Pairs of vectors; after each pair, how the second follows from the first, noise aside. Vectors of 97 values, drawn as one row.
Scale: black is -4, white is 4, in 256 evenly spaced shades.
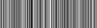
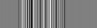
partly zeroed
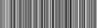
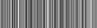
reversed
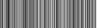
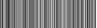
copied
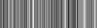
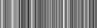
reversed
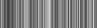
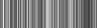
reversed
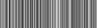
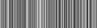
reversed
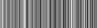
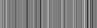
partly zeroed
